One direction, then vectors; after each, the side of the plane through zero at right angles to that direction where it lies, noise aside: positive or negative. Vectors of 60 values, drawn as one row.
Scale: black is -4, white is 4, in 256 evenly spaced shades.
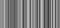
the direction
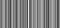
positive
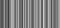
negative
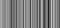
positive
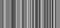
positive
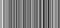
positive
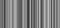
negative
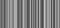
negative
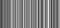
negative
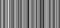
negative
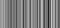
positive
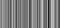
positive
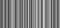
negative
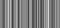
negative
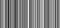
positive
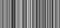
positive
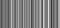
negative
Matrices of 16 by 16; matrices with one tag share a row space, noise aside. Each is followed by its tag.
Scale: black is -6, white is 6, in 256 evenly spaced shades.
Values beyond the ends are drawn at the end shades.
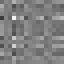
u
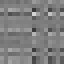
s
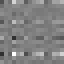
u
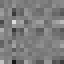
u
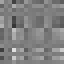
u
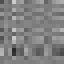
u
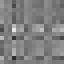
u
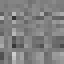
u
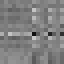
s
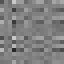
u
